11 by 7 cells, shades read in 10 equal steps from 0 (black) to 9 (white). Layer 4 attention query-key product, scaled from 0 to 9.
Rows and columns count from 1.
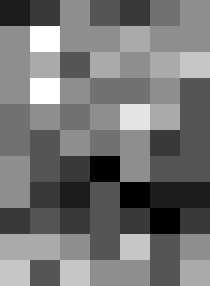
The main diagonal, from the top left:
1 9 3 4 8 2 3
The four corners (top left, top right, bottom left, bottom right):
1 5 7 6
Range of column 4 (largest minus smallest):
6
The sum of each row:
22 40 38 35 35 26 21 13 14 35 36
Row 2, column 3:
5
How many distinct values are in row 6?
4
